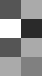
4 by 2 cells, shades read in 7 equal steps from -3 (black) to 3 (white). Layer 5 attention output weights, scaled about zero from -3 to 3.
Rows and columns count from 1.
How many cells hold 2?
0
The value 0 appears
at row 4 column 2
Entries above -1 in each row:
1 1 1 2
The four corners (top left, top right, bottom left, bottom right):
-1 1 1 0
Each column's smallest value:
-1 -2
